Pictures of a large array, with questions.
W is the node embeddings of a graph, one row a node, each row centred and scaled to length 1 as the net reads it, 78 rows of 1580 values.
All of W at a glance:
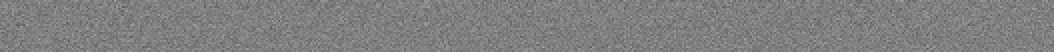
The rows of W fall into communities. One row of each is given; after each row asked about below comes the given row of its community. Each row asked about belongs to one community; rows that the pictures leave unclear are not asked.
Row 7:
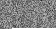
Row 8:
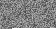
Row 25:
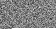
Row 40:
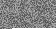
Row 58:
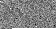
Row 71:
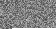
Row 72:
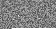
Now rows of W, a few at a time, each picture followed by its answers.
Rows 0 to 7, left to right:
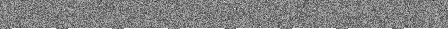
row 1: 71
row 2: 8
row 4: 58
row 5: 25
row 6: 40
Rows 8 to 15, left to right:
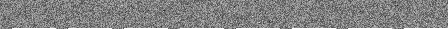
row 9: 25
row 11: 7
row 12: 40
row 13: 40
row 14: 25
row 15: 71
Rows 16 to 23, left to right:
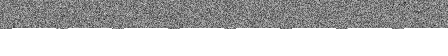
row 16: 72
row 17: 58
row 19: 25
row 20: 71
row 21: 72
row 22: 72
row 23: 71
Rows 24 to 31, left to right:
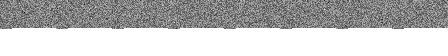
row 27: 8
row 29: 25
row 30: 71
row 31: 71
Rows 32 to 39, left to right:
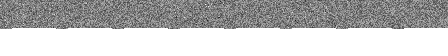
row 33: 8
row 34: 71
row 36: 8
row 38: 8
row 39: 71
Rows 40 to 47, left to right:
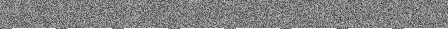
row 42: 40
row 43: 71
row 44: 8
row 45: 72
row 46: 25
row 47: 40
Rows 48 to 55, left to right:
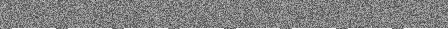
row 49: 72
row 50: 7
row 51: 58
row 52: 40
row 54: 72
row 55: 72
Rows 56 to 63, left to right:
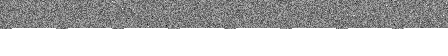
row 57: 8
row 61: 8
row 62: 40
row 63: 58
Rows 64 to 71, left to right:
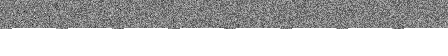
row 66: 71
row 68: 7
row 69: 25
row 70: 25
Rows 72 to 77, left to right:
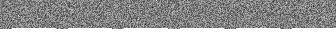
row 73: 58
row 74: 8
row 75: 8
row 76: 25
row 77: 7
